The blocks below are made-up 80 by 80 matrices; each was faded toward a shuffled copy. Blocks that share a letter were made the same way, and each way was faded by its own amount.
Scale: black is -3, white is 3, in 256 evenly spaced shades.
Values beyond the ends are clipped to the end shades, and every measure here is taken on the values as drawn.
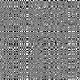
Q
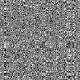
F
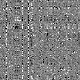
F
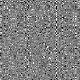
F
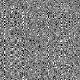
F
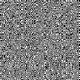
F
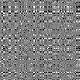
Q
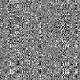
F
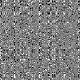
F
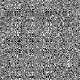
F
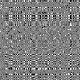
Q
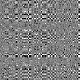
Q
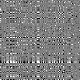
Q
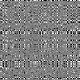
Q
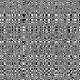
Q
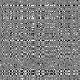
Q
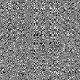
F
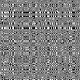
Q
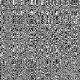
F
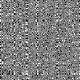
F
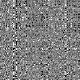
F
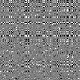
Q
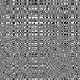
Q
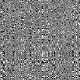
F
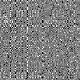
F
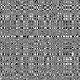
Q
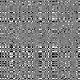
Q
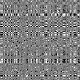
Q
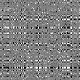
Q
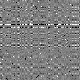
Q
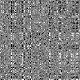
F
